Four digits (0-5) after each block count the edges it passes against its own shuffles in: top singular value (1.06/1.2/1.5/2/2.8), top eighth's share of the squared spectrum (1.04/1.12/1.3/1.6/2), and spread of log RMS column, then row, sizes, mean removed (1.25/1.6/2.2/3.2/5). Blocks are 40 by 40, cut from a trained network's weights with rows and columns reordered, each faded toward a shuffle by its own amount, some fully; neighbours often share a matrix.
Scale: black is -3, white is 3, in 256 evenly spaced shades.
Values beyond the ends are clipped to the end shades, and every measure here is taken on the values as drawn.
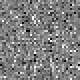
2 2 2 0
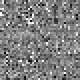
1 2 1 1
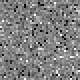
0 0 0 0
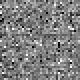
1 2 2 1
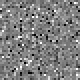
1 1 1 0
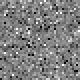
1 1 1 0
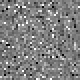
0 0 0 0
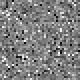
0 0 0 0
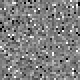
0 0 0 0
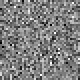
1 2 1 0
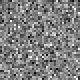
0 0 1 0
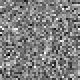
2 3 1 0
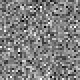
0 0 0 0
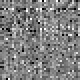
2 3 0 2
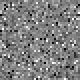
0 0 0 0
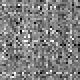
2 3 0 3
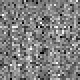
2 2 0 2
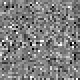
1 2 0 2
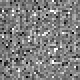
2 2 0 1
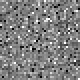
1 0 0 0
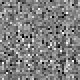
2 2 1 1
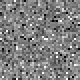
0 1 0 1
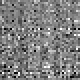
2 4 0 3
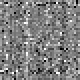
2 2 0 2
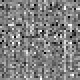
3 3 0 2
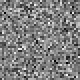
0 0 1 0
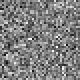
2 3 1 0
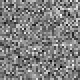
0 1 0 0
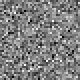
1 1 0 0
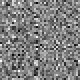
4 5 3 1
